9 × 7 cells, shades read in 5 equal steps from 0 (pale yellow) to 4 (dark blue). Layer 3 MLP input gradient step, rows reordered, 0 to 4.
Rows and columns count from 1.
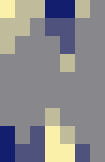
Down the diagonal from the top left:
0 1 2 2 2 2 2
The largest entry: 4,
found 4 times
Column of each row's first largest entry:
4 4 5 1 1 1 1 1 1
